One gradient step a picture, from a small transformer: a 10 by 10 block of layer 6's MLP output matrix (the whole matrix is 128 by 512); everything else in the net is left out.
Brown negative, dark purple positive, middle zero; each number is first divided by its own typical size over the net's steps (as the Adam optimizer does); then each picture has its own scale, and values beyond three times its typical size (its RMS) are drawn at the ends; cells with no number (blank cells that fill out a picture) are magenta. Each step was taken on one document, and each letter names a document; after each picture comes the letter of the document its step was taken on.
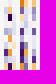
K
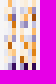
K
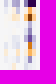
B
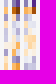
B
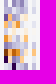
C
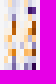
K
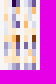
B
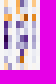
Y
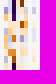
C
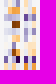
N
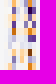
K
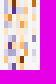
C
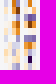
N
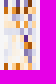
B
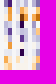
Y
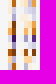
K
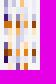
C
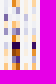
N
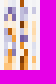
C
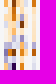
C
